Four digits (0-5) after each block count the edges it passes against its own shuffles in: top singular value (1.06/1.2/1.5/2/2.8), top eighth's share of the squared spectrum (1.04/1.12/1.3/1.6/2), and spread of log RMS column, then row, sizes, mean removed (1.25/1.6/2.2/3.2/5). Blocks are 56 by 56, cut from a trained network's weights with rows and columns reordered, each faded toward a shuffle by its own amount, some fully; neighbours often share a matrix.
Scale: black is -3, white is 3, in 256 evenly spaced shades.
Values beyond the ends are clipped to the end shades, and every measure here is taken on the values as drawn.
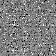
2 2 1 0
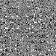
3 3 2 2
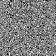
2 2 1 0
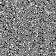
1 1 0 0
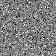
0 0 0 0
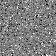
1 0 0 0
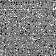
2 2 1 0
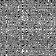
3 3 3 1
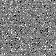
1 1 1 0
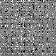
2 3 3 1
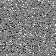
0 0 0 0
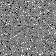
0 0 0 0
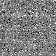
1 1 1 0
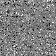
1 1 1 0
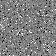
0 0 0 0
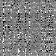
3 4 3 1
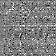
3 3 2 1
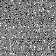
2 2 1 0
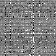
3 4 3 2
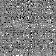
2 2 2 1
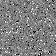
0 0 0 0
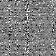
2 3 3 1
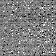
2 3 2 1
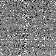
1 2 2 1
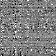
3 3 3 2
